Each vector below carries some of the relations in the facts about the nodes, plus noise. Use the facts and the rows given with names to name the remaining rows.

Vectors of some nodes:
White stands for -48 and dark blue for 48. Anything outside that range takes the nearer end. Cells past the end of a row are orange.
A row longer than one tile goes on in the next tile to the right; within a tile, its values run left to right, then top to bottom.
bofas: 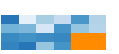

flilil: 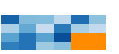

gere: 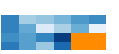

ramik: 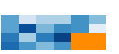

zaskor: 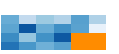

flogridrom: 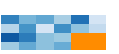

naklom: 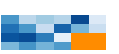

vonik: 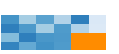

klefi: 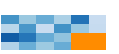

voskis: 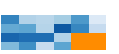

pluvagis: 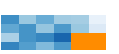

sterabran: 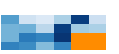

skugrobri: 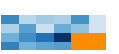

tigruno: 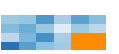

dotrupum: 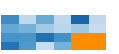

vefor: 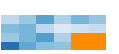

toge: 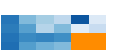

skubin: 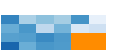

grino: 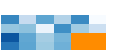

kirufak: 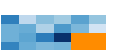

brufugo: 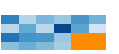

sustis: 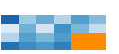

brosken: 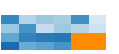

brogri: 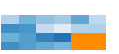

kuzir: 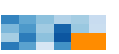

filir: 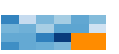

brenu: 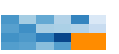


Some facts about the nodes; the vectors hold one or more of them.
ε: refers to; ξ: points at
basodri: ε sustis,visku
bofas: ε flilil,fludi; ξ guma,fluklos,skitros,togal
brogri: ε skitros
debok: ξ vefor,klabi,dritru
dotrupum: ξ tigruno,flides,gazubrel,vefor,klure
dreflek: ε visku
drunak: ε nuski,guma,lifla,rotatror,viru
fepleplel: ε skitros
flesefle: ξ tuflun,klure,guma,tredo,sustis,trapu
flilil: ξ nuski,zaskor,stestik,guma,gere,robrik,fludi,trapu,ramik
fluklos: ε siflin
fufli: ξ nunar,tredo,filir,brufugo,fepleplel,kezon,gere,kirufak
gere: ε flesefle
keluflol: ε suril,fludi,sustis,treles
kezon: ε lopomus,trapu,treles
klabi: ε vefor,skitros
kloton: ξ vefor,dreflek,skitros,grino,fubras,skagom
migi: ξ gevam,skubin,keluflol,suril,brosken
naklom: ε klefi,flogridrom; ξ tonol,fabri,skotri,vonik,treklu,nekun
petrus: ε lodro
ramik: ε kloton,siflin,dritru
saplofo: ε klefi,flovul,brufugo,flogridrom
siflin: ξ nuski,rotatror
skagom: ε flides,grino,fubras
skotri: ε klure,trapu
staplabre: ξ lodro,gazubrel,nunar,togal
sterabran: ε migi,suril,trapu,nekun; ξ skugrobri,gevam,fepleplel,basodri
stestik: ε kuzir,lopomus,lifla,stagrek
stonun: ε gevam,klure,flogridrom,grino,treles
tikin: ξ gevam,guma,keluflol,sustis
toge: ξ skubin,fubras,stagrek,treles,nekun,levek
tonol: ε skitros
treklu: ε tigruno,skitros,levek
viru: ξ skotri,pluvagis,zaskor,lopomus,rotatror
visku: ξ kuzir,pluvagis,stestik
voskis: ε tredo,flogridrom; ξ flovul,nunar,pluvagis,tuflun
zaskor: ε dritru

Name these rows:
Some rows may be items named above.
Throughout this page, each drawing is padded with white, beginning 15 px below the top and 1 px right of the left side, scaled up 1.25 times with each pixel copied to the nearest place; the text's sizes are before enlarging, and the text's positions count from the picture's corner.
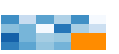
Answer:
grino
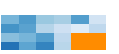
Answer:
levek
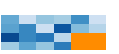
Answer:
saplofo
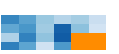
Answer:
kuzir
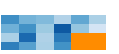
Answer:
lopomus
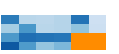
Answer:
tikin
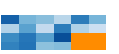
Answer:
flilil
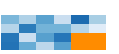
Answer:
dritru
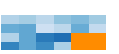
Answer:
fepleplel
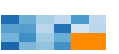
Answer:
stagrek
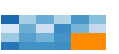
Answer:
sustis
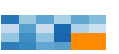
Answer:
fludi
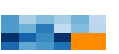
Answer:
petrus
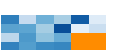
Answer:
nekun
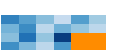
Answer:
lifla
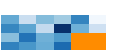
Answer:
skotri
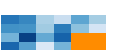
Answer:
viru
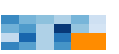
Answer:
lopomus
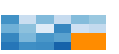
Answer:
dreflek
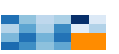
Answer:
migi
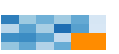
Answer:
flovul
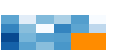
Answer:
skagom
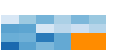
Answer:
klabi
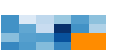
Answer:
kezon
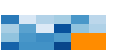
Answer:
keluflol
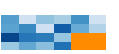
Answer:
saplofo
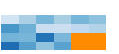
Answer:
klabi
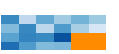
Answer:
robrik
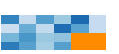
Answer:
klure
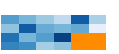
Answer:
siflin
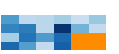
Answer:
stestik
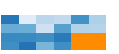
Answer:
bofas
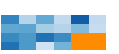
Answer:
dotrupum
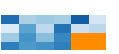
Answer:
suril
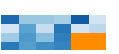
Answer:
suril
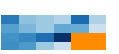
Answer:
fufli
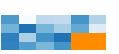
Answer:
fluklos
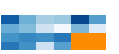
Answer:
flesefle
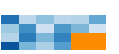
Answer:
guma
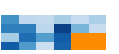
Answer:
stestik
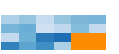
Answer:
fepleplel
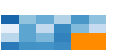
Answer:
sustis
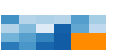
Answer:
basodri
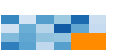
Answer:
klure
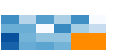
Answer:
fubras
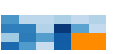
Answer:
stestik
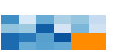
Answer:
lodro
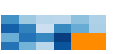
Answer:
drunak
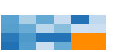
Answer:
debok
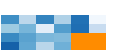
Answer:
flides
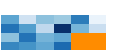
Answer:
skotri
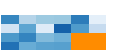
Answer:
gevam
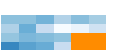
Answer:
skitros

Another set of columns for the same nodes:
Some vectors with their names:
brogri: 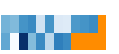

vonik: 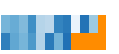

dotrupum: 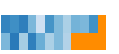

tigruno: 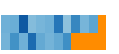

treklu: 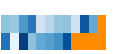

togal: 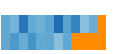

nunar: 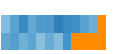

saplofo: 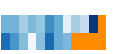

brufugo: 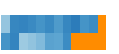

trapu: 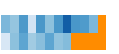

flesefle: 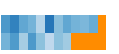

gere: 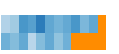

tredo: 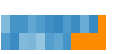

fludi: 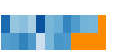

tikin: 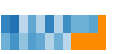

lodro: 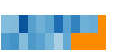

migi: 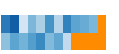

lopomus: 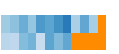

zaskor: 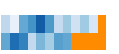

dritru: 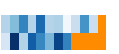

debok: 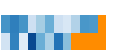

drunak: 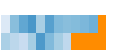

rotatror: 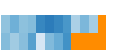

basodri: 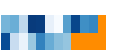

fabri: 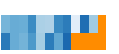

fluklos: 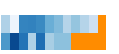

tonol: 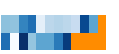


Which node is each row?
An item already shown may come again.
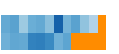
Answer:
fubras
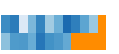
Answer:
suril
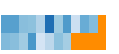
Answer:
viru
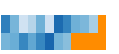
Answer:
treles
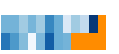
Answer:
saplofo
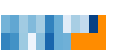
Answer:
saplofo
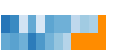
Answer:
toge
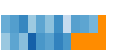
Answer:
vefor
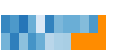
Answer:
staplabre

